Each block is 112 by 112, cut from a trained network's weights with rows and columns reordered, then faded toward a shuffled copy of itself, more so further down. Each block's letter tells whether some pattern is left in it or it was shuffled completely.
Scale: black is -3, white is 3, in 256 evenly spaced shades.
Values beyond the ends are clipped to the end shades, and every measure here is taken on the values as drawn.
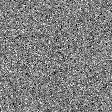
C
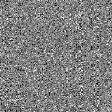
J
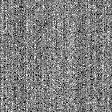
J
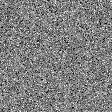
C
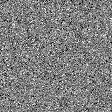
C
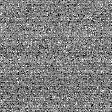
J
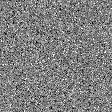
C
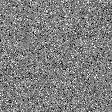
C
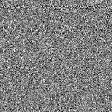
J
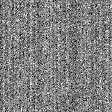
J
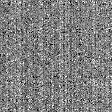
J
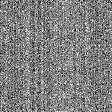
J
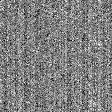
J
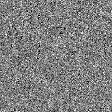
J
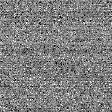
J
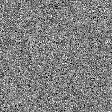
J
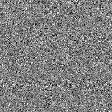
J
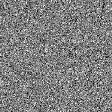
J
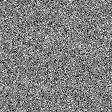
C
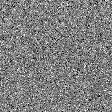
C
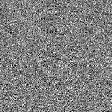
J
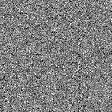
J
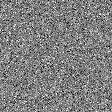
C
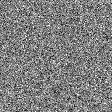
C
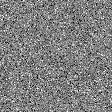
C
